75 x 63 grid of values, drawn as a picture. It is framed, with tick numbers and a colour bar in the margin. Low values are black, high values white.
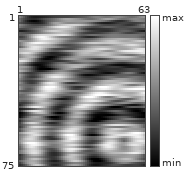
Horizontal stripes repeat 3 times down the table. Overall the values sit about 50% of the way up the scale. Rings spread out from the bottom right. There is no overall slope. Neither half mirrors the other.
